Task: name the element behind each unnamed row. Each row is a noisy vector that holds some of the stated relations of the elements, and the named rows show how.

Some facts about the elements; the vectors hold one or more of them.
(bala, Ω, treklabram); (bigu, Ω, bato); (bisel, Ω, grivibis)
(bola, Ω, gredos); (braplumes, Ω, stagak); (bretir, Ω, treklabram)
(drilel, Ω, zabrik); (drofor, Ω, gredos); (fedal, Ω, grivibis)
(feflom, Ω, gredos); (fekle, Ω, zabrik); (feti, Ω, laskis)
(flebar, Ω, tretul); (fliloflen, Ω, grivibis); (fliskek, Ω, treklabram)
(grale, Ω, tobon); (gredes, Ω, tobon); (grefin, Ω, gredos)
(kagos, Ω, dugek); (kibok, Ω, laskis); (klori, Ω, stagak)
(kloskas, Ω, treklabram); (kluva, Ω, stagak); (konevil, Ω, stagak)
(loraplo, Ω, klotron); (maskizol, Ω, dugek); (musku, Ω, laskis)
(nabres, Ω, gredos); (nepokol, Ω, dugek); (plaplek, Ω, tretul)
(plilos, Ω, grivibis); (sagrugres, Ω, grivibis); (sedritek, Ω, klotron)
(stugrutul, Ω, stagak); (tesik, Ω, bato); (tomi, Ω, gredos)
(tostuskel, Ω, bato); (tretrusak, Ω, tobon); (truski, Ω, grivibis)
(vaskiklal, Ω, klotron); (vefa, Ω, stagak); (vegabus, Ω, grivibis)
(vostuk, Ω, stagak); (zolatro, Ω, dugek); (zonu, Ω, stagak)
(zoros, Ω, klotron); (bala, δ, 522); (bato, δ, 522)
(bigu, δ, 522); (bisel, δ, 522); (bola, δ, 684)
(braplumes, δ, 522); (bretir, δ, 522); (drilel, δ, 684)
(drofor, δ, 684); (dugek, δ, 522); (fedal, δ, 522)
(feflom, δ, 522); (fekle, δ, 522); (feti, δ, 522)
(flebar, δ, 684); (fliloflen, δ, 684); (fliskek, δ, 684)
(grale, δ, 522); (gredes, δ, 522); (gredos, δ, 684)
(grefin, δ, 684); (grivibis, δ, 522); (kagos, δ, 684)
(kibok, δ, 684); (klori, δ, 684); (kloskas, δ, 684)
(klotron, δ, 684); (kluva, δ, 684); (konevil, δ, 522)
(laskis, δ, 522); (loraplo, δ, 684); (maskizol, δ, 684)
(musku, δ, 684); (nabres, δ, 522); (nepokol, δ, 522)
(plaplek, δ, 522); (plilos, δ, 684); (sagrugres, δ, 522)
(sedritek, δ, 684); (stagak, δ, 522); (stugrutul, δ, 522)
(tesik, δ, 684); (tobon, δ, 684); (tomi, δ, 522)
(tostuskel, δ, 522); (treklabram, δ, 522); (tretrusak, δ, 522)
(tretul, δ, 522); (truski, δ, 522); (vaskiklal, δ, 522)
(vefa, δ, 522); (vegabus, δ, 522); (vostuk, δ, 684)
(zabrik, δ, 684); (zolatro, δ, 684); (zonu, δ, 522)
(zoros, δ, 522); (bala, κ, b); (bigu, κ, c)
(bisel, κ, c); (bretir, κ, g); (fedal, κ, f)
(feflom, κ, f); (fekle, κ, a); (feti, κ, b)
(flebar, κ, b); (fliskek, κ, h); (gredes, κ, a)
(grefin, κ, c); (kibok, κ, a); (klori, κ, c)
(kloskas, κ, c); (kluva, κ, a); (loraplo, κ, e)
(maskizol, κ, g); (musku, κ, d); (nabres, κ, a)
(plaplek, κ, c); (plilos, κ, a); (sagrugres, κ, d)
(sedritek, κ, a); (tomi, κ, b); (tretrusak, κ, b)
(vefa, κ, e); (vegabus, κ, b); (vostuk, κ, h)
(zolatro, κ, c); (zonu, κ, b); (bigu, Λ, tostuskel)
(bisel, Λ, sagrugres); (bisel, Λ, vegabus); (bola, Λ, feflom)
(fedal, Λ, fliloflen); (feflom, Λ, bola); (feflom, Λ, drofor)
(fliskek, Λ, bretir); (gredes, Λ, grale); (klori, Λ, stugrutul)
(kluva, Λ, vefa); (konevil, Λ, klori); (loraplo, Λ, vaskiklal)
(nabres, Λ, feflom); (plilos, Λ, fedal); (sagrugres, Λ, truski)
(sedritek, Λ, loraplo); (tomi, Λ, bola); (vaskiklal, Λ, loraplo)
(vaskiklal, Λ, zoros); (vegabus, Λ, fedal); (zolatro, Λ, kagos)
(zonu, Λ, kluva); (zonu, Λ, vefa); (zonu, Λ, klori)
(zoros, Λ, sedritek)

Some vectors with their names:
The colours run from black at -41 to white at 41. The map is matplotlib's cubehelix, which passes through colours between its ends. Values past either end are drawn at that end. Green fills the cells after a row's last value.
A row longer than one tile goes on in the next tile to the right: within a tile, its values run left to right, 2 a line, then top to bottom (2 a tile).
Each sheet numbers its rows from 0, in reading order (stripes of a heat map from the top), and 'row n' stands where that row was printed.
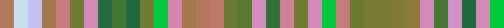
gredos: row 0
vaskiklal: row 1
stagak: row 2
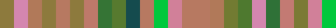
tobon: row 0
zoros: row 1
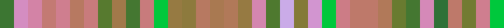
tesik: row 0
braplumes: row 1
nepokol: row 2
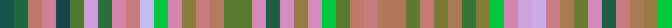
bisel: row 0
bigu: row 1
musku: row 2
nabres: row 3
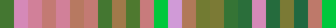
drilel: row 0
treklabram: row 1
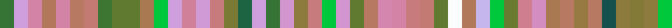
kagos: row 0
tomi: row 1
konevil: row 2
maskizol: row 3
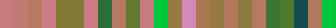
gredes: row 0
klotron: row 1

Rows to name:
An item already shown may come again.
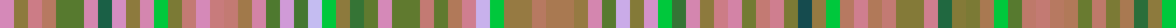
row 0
bigu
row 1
fliskek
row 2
grivibis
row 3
braplumes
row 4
loraplo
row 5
fekle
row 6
musku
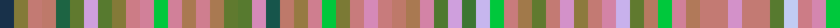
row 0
truski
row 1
plaplek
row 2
fliskek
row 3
vefa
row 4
stugrutul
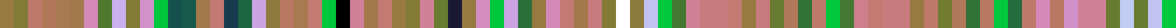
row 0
braplumes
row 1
sagrugres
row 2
fliloflen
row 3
zonu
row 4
flebar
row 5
flebar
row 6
vostuk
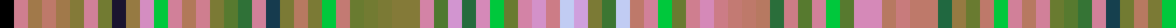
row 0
fliloflen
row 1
bretir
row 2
stagak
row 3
klori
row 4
zolatro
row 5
kloskas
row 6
bretir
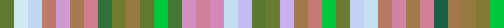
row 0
drofor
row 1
kluva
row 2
grefin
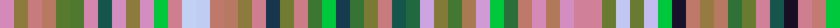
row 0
bigu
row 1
feflom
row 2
vegabus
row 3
vostuk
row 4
fedal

